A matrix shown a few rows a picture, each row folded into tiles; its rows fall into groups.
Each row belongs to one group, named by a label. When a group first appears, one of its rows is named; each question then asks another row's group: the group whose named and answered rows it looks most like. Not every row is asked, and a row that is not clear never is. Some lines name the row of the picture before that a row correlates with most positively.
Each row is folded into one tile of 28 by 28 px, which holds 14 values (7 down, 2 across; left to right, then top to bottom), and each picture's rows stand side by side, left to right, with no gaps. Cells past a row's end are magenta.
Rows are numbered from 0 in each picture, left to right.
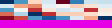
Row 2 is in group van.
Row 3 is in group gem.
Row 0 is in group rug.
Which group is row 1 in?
gem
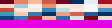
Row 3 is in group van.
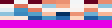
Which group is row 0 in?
van
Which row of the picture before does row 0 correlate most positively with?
1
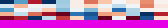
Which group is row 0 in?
rug
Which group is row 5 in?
gem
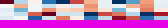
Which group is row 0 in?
van
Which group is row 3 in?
gem
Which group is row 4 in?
rug
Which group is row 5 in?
gem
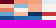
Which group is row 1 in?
gem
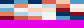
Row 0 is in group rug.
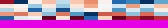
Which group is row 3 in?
gem
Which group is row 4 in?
rug
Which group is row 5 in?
rug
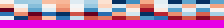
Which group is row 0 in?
gem
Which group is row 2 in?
gem
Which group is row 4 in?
rug
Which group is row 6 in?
rug
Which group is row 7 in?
rug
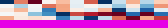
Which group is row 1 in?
van
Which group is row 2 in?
gem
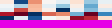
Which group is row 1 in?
gem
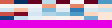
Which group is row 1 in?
van
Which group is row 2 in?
van
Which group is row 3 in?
van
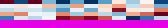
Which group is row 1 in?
van
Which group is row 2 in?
rug
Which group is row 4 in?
gem
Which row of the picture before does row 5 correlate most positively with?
0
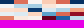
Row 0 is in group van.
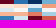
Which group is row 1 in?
rug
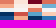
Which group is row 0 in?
gem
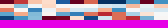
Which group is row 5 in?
van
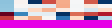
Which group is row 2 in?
gem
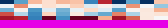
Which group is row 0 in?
rug
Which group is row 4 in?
rug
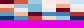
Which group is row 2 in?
gem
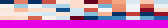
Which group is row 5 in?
gem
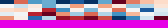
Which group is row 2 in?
rug
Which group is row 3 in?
rug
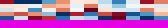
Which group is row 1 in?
rug
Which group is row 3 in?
gem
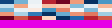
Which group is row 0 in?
rug
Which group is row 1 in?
van
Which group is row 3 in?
rug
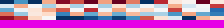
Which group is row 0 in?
rug
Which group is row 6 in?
gem
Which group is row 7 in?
van
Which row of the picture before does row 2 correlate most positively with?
2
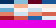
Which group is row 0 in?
rug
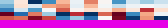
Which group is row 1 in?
rug
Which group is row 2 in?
gem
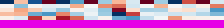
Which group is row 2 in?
rug
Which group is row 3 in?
van
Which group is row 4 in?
gem
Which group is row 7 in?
van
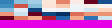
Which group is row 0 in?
rug
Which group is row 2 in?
gem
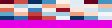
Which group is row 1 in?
rug
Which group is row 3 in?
van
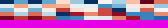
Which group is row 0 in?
rug
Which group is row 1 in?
rug
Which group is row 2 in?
gem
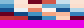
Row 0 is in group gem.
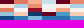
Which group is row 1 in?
gem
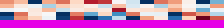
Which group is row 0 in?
gem
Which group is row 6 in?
gem
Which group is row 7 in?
rug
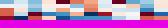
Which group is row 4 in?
van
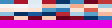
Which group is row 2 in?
rug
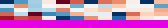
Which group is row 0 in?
rug
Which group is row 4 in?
gem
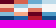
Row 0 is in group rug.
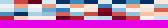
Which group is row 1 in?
van
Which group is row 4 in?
rug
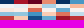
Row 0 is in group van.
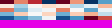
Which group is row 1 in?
van
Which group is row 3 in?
rug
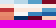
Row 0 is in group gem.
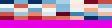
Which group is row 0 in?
rug
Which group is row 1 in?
rug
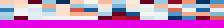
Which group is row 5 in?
van
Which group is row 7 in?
rug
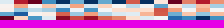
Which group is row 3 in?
rug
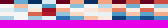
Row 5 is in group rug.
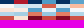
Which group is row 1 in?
rug
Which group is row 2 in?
rug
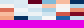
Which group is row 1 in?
van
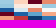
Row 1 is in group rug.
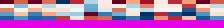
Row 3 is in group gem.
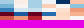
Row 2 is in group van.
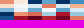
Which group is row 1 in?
rug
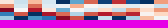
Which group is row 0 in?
gem
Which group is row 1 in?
gem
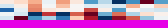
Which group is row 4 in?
rug
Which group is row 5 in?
van
